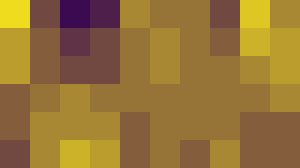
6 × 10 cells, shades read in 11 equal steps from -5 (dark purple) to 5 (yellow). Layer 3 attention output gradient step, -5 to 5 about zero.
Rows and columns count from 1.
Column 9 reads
4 3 1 0 -1 -1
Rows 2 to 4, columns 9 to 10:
3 2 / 1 2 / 0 1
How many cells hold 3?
2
